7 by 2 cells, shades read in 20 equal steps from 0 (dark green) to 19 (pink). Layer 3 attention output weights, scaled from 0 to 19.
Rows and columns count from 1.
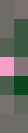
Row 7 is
8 8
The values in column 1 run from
5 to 19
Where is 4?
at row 2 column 2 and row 3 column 2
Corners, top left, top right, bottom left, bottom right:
8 9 8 8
